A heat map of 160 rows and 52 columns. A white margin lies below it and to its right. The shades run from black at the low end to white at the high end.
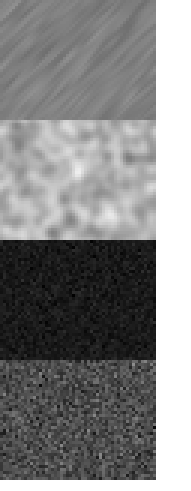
It is made of 4 by 1 panels. Panel 1,1: middling, slanting up to the right, faint in contrast. Panel 2,1: high, blotchy. Panel 3,1: very low, fine-grained, faint in contrast. Panel 4,1: low, fine-grained.
